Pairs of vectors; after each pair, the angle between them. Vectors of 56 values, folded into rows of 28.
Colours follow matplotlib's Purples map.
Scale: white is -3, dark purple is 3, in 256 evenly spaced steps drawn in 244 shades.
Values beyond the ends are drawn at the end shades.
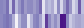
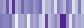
nearly parallel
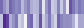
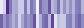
orthogonal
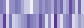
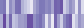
nearly parallel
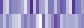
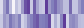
partly opposed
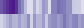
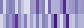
orthogonal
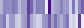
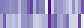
nearly parallel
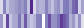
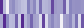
partly opposed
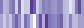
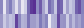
partly aligned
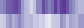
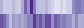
nearly opposite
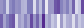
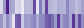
partly opposed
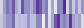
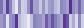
orthogonal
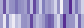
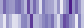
nearly parallel
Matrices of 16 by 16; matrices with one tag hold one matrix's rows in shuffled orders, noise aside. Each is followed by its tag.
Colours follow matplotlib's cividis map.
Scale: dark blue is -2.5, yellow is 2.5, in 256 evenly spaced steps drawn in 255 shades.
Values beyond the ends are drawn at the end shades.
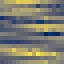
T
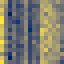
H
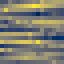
T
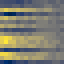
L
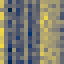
H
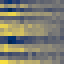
L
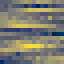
T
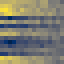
L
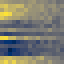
L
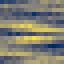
T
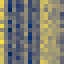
H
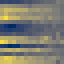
L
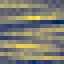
T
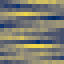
T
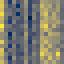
H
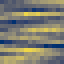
T
